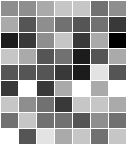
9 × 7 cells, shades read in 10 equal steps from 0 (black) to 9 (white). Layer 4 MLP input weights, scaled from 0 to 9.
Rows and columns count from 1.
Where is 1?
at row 3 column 1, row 4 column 5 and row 5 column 5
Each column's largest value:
9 9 8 7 9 8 9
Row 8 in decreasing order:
7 5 4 4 4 4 3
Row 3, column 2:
2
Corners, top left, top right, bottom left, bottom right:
5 5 9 7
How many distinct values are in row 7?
5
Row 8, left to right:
4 7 4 4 3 5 4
